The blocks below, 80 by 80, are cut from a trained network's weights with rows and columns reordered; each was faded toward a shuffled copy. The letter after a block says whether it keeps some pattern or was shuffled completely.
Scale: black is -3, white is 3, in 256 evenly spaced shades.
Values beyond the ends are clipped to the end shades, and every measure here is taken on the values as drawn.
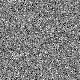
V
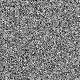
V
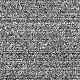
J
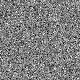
V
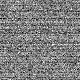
J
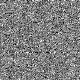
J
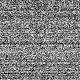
J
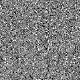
J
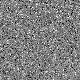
V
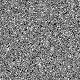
V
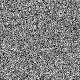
V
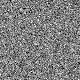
V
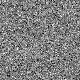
V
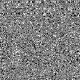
J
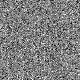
J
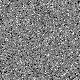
V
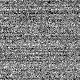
J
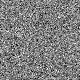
V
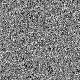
V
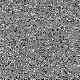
J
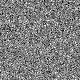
V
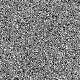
V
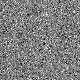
V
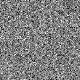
J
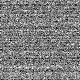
J
